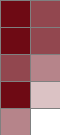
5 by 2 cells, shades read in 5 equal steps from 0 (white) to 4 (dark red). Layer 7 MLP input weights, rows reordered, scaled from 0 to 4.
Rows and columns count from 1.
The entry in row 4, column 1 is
4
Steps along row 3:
down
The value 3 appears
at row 1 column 2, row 2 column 2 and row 3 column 1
